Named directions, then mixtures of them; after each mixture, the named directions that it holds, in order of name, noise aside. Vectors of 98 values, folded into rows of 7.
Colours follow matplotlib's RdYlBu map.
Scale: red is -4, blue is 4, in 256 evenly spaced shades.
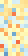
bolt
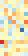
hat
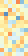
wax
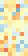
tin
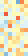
bolt, wax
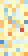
hat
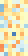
bolt, tin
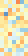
wax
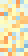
tin, wax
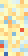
bolt, hat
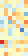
hat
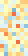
bolt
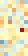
hat, wax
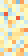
wax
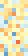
bolt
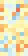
tin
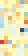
hat, tin, wax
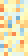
bolt, tin, wax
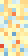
bolt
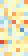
hat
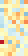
hat, tin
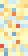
bolt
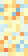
tin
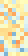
bolt, hat, wax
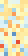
bolt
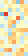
wax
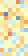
wax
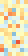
bolt, wax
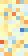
hat, wax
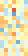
bolt, hat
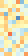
wax
